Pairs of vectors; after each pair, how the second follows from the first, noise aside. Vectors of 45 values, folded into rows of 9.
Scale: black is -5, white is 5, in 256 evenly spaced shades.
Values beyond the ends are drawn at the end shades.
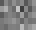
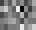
scaled up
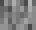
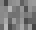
reversed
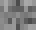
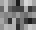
scaled up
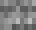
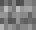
reversed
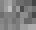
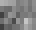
reversed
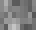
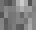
reversed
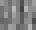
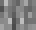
reversed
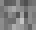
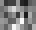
scaled up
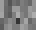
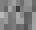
reversed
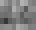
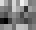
scaled up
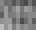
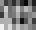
scaled up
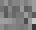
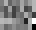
scaled up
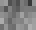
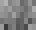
reversed
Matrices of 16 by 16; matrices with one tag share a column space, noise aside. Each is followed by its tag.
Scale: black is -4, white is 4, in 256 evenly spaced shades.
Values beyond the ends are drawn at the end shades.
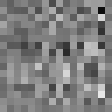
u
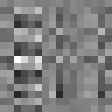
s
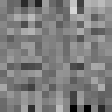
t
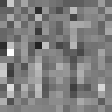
u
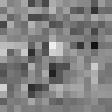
u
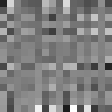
t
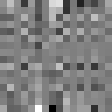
t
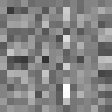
s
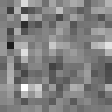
u
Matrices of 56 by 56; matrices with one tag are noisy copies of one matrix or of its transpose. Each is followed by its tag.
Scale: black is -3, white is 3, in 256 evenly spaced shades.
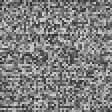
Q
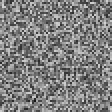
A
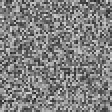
A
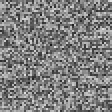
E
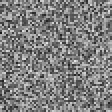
A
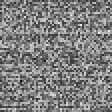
Q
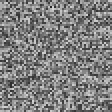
E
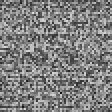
Q
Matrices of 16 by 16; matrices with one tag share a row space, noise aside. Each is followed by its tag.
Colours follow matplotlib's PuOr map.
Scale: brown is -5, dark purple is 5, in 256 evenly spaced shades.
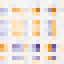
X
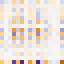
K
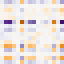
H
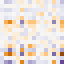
H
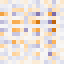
X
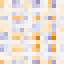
X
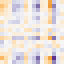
X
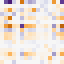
H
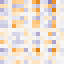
X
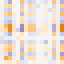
H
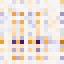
K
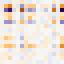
H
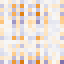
K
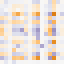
X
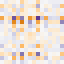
K
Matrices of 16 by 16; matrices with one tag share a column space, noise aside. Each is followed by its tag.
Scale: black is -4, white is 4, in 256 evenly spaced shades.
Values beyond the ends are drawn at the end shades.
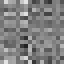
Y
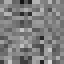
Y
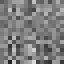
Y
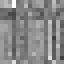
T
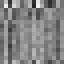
T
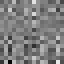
Y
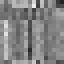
T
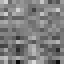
Y
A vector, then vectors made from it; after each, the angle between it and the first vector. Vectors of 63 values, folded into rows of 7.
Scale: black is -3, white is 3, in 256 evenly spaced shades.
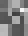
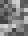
partly aligned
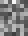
orthogonal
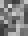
partly opposed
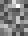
partly aligned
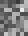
orthogonal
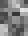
nearly parallel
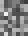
orthogonal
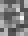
orthogonal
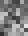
partly opposed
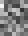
partly opposed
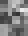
nearly parallel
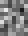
partly opposed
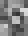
nearly parallel
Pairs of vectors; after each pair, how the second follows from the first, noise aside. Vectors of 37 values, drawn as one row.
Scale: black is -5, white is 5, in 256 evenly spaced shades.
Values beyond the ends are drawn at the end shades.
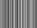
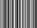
scaled up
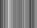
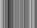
negated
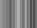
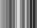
scaled up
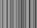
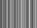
negated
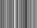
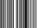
scaled up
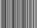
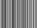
copied
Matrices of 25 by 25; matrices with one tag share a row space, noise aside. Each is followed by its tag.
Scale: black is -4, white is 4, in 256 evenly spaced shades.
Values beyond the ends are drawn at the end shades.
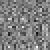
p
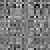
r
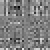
r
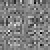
r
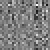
p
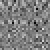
p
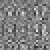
p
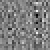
p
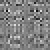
r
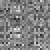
r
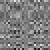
r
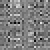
r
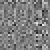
p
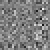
p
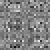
r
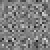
p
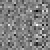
p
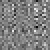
p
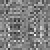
r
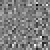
p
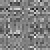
r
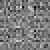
r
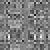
r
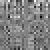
r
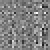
p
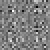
p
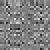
r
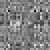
r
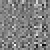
p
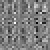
p
